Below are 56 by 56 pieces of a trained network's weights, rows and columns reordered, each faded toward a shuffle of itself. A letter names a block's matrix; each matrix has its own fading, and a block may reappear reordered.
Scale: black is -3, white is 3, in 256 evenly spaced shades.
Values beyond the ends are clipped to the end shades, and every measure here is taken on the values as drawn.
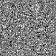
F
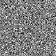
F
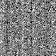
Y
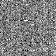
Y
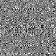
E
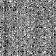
Y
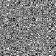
F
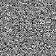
F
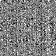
Y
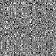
E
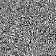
F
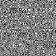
E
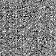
Y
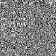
F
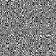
E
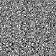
F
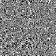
F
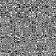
E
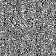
Y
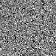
F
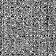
Y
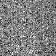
Y
